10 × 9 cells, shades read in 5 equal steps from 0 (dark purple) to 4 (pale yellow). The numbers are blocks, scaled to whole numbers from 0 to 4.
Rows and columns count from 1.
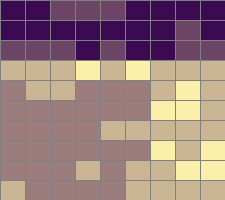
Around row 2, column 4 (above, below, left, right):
1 0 0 0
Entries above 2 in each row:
0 0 0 9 5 3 5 3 5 5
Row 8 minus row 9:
0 0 0 -1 0 -1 1 -1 0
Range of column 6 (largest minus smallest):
4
